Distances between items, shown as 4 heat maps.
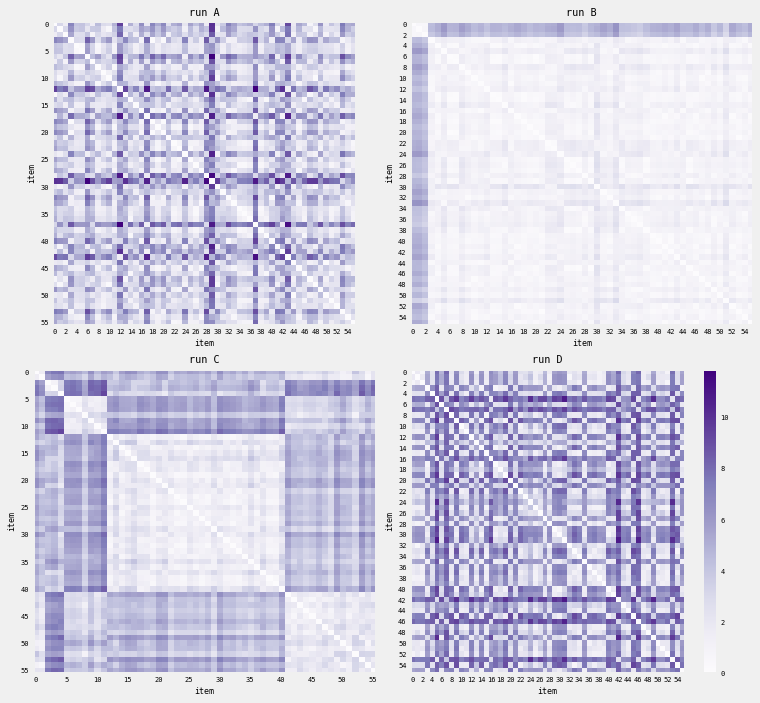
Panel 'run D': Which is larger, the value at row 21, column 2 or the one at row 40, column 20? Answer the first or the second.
the second
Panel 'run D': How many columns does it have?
56
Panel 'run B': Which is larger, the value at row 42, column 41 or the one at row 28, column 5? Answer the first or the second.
the second
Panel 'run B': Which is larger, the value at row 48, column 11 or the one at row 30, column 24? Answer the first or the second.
the second
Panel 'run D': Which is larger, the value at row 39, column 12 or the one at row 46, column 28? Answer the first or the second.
the second
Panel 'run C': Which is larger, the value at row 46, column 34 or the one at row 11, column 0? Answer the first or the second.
the second
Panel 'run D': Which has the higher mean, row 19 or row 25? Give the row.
19
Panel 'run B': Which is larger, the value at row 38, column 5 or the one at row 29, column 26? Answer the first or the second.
the first
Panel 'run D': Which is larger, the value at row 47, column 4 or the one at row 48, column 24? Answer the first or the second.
the second
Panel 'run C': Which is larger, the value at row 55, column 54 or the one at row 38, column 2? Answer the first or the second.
the second
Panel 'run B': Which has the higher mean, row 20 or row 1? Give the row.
1
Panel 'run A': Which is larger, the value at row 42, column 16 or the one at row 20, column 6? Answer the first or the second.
the second
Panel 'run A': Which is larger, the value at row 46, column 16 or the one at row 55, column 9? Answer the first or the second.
the first
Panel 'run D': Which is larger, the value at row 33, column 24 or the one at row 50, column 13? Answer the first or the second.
the first
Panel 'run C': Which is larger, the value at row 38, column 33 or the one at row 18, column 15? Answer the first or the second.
the second
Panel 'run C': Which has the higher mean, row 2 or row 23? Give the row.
2
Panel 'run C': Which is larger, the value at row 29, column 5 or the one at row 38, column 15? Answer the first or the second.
the first
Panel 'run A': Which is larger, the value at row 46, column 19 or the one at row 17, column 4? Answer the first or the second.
the second
